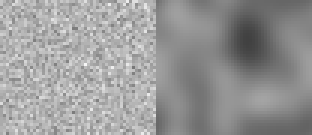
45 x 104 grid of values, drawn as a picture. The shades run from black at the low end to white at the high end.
It is made of 1 by 2 panels. Panel 1,1: high, fine-grained. Panel 1,2: middling, smooth.
